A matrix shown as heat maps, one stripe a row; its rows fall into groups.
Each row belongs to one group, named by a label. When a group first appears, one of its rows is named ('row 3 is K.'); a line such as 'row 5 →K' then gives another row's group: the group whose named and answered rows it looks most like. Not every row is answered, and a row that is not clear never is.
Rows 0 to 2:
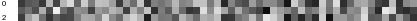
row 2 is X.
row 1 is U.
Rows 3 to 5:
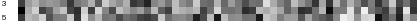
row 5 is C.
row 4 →X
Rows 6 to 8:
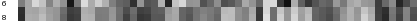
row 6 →X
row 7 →C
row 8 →C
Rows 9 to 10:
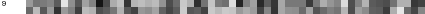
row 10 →U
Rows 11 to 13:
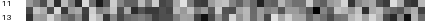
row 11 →U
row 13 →C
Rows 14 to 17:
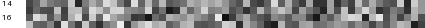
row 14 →X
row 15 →X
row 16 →C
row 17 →U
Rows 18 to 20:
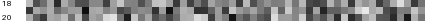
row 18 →U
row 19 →C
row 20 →X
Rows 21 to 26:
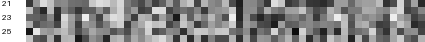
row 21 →X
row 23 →U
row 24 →U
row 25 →X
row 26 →U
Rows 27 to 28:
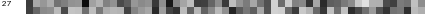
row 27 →C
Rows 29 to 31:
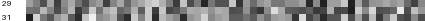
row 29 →U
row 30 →X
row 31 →X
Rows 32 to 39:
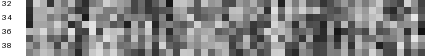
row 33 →C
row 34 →C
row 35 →X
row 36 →X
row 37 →X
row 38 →X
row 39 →X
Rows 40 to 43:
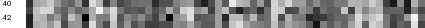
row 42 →C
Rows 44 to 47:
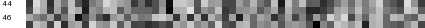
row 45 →C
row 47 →C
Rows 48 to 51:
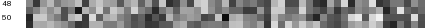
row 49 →X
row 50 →C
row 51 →C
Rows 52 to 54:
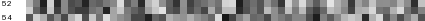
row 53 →U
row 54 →C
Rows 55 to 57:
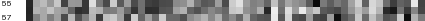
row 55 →C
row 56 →C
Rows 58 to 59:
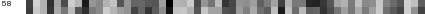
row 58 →C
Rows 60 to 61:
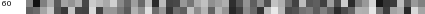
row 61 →X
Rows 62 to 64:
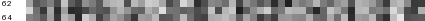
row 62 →U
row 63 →U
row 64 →U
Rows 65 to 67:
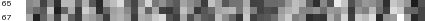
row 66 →U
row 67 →U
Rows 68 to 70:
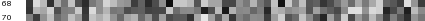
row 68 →C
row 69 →C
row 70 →X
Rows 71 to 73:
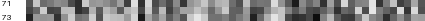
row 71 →X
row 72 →X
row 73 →X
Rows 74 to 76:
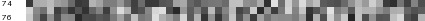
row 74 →C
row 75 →U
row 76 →U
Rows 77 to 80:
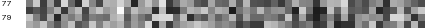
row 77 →U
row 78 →X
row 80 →X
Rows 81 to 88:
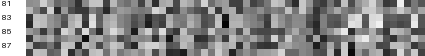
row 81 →X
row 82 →U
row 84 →C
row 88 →X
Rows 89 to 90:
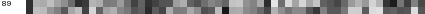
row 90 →C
